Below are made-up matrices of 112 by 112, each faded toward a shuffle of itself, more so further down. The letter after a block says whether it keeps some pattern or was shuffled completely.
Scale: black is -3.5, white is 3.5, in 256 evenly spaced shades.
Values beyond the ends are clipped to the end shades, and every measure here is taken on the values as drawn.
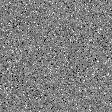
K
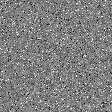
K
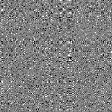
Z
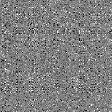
Z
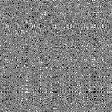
Z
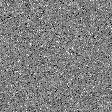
K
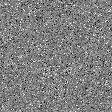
K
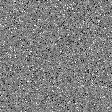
K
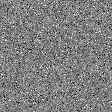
K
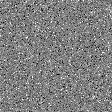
K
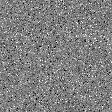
K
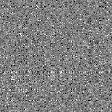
Z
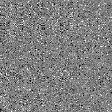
Z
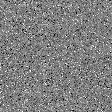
K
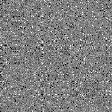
Z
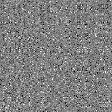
Z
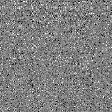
Z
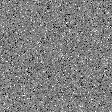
K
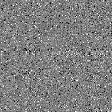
Z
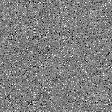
Z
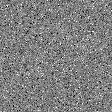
K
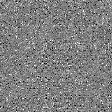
Z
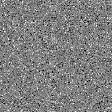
Z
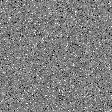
K
